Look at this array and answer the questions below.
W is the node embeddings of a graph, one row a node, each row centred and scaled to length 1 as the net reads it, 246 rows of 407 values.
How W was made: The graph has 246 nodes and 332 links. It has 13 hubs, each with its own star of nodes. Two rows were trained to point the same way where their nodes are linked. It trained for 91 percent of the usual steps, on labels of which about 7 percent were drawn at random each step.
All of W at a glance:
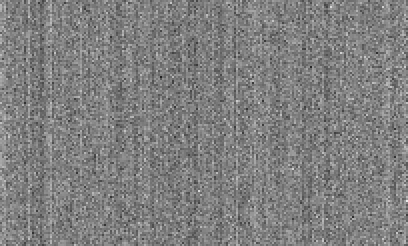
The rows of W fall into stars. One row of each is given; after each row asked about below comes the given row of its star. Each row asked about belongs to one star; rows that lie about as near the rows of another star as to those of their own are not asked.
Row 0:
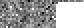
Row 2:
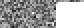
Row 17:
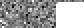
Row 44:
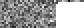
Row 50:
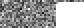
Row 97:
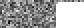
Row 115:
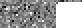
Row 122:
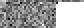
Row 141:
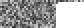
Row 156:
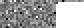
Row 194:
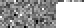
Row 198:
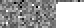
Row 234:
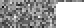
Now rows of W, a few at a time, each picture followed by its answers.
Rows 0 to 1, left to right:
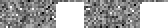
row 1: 122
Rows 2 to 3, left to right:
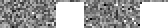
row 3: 97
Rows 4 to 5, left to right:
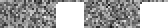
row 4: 115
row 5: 141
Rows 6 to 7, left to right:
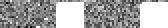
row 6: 97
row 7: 44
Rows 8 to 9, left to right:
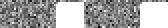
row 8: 2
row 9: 44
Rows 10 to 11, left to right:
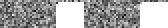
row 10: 97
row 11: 50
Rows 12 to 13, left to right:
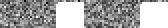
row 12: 97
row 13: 198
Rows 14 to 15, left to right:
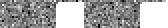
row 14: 17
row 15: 194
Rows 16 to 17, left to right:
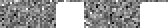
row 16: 194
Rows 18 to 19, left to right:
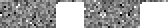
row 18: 115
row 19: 198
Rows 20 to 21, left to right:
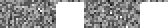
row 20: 97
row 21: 156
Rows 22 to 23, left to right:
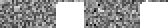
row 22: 156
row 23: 44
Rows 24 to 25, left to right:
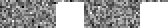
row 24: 50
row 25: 17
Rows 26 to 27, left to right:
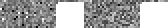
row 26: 122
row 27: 234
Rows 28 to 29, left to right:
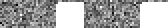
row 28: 17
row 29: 115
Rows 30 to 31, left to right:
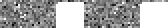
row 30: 44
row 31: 2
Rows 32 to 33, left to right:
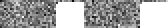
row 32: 97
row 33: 141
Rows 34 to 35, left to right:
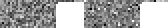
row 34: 234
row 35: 2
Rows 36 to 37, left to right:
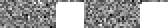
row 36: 17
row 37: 115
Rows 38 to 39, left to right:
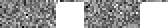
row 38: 234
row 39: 0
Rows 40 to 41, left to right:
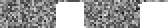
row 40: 122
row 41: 2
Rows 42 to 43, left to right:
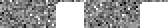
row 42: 2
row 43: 0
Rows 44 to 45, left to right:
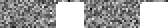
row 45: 198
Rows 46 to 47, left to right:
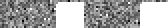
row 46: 97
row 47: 0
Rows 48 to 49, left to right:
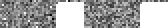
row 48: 97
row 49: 17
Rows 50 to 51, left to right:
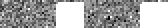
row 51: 234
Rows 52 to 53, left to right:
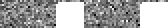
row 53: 50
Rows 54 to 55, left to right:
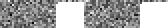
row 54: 50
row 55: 141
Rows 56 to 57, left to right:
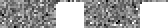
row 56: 2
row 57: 141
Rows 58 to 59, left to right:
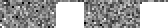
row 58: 17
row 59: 17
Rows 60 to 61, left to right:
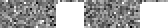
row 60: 50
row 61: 2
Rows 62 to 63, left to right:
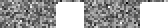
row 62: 44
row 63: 0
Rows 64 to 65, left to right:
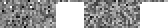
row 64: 0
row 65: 122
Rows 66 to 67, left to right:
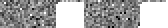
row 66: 2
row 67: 194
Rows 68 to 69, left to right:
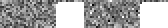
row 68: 50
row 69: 141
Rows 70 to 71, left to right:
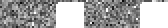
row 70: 198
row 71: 141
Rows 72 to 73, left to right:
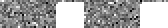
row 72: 44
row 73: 50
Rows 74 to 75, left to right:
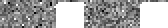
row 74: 122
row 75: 234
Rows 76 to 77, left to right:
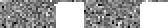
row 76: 44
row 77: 44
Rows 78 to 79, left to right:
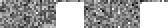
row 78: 0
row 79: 50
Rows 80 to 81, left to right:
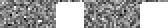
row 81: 156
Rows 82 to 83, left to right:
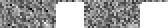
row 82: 50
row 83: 0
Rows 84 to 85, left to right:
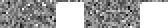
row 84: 141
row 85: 141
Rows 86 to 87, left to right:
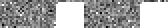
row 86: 194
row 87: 234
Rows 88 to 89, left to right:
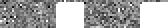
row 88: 17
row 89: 115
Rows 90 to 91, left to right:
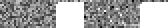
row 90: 97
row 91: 50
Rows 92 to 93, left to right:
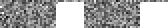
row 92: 194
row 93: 50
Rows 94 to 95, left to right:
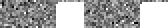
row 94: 97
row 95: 141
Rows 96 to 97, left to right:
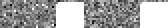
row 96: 50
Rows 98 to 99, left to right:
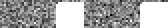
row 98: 2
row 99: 17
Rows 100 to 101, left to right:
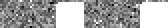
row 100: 0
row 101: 44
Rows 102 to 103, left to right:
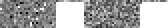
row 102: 156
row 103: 2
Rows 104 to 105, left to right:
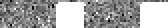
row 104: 2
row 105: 234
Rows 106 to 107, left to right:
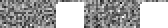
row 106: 156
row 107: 156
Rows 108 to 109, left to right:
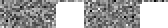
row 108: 194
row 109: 2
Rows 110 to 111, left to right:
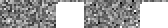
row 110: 115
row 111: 50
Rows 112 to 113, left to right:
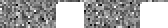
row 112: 122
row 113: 44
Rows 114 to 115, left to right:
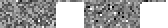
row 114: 194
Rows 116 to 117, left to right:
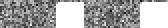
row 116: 0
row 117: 0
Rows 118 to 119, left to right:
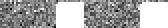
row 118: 156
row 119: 50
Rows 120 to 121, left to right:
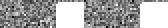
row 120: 97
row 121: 194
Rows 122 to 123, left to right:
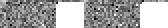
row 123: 2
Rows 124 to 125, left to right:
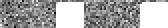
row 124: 17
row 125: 50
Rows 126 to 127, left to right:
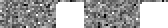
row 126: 2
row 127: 198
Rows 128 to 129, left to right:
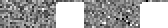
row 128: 198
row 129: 115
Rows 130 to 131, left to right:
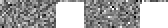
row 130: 44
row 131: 50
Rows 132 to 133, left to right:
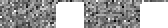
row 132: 50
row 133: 234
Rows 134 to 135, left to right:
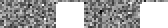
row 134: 2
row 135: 2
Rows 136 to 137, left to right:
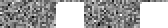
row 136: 194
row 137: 194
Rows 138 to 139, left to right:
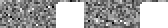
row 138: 2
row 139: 44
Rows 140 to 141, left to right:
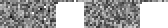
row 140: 2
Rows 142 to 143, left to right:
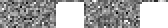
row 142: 17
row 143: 50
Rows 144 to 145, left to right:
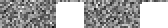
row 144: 97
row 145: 115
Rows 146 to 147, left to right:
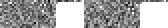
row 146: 141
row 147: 44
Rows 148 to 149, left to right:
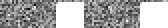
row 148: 156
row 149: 194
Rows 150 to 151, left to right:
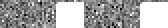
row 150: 0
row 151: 44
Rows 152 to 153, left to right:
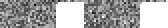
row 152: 0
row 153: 156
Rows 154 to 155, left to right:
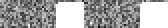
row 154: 122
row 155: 122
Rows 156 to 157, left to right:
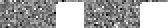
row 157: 44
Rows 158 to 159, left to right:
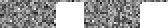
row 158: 156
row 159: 115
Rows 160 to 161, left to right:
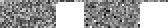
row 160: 234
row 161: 194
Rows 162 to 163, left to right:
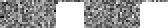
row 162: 122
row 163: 44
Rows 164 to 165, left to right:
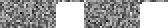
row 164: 50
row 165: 44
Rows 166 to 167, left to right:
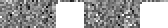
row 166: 50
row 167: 115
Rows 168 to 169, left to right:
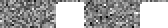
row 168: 0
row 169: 17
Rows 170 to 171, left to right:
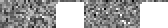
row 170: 234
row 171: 50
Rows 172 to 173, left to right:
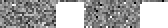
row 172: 234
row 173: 122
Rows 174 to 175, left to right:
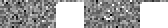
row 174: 194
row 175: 234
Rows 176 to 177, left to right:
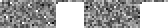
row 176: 141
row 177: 0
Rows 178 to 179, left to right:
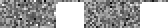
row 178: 141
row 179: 234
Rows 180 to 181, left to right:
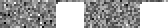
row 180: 115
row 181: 122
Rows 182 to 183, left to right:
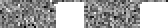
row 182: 44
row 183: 194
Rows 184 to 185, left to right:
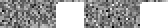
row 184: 141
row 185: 194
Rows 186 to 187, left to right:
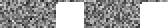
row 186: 17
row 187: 115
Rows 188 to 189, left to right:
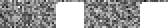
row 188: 156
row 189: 50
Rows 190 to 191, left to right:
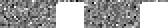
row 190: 17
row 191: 141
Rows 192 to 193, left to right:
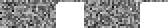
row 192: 2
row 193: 194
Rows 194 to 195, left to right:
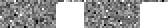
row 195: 141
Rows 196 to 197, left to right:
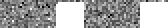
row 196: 17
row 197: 156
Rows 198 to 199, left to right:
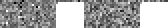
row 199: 17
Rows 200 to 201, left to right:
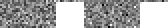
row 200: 2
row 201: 198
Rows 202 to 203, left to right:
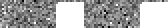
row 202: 17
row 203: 198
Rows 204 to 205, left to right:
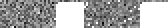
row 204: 0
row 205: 97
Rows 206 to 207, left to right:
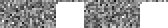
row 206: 0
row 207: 156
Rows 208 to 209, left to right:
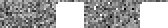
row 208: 234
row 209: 0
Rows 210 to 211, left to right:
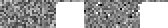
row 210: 194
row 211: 44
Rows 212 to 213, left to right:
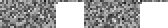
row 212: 0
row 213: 0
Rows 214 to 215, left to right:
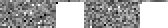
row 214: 97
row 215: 122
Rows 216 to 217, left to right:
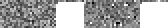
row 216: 50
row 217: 141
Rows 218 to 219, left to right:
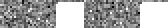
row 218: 17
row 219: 156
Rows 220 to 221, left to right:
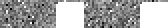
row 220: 156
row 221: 97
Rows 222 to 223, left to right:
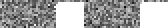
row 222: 194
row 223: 194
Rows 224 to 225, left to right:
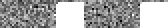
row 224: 198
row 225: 194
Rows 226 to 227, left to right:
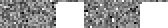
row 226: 122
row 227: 0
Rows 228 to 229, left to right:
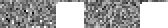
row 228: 97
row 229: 115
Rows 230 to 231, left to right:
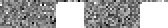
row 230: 141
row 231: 194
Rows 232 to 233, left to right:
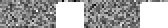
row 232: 122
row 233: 234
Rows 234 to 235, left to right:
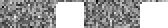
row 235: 115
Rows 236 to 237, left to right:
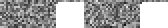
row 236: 2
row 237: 141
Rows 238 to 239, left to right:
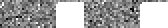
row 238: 97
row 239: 0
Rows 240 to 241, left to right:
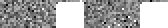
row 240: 156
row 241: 115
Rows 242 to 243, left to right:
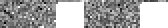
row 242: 156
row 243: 234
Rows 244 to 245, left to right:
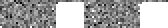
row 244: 198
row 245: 44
